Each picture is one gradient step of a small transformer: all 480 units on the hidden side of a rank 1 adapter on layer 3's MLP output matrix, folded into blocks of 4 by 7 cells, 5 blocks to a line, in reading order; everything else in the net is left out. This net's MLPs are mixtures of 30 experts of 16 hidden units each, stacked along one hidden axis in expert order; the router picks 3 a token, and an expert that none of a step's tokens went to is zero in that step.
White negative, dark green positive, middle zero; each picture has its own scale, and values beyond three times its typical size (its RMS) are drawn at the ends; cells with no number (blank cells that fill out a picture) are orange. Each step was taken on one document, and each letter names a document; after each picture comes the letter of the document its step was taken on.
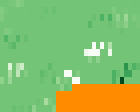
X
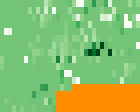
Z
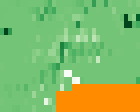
Z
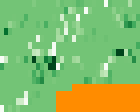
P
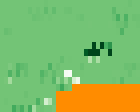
X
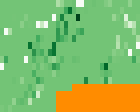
P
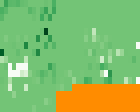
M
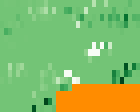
X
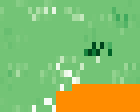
X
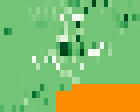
Z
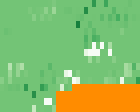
X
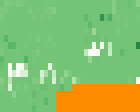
M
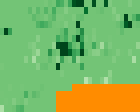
Z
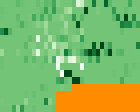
Z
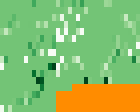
P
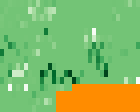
M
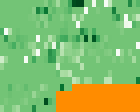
Z
